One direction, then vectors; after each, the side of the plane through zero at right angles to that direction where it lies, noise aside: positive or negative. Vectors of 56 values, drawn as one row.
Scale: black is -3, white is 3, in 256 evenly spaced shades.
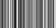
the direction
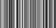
negative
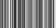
positive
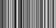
positive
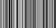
negative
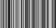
negative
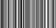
positive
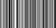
negative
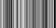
negative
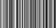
negative
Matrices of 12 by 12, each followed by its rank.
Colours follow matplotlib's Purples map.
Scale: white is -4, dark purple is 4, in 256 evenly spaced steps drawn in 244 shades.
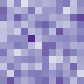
full rank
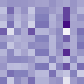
two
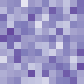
full rank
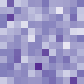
full rank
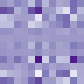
two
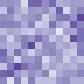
full rank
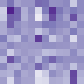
two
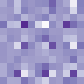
two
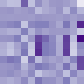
two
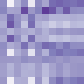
two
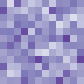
full rank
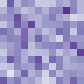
full rank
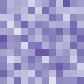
full rank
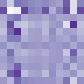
two
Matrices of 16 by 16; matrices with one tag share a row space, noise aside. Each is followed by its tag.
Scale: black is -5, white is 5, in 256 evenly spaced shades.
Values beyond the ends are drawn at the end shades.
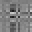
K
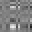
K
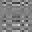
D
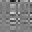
K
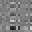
K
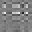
D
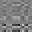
D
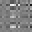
K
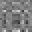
D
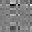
K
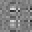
K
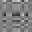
D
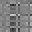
K
